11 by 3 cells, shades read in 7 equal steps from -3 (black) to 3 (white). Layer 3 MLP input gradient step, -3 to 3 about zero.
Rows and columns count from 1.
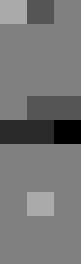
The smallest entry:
-3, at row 6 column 3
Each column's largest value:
1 1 0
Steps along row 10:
same same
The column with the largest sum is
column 1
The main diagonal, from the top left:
1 0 0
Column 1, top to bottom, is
1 0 0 0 0 -2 0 0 0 0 0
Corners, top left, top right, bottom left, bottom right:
1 0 0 0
